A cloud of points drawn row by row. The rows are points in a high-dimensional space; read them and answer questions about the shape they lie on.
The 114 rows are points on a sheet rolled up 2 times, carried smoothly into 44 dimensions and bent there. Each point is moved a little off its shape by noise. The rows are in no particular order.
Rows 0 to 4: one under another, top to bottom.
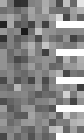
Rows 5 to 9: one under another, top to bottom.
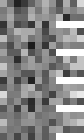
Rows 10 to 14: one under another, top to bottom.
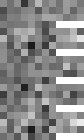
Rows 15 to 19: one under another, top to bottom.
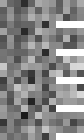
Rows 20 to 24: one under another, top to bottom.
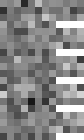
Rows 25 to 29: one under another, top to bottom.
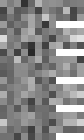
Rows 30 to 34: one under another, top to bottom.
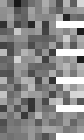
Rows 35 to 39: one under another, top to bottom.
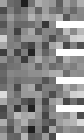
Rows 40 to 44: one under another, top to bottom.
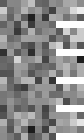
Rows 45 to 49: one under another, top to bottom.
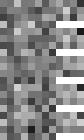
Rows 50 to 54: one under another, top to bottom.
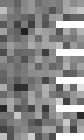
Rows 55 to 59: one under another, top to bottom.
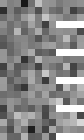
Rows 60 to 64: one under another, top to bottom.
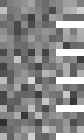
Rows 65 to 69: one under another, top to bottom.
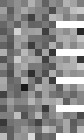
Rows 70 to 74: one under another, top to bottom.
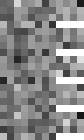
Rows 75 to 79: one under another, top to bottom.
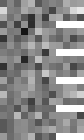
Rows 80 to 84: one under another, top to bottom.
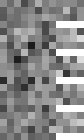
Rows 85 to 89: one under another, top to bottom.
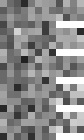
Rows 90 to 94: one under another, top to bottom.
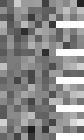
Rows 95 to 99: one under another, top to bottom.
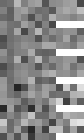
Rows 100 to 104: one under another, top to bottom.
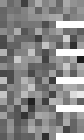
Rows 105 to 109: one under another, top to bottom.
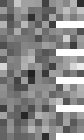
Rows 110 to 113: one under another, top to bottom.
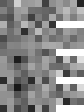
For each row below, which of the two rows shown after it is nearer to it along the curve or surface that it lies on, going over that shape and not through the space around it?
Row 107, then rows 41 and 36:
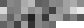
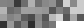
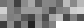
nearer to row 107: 36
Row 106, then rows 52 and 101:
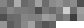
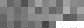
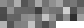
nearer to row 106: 52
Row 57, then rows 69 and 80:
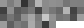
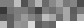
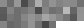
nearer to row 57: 69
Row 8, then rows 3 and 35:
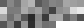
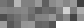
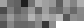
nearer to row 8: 35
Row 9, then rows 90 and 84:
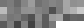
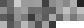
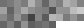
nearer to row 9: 84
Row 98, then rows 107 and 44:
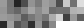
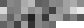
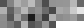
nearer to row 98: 107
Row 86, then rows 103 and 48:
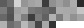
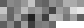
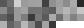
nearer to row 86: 48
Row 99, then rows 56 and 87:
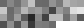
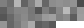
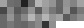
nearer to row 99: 87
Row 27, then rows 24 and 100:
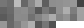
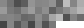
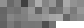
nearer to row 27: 100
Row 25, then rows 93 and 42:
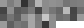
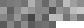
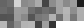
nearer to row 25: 42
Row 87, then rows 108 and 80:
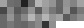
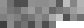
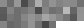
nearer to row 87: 108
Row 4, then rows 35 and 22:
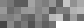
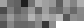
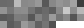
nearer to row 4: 35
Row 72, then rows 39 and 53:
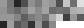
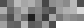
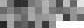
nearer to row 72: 53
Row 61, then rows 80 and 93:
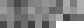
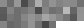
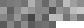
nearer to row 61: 93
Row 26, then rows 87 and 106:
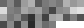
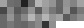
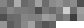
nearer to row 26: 87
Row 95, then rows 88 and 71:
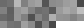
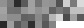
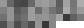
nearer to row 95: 71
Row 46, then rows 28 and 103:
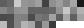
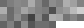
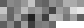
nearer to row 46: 103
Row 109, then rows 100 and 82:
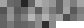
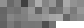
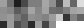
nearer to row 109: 100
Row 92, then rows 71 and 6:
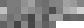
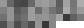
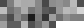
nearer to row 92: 71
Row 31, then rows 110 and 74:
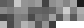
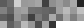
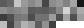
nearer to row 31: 74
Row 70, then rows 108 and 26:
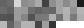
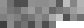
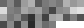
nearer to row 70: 26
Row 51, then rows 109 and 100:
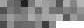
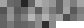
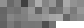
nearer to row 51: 109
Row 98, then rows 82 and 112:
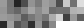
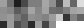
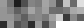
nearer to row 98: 112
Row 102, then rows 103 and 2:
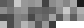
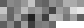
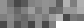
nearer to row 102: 103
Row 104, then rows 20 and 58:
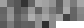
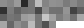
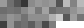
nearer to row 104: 58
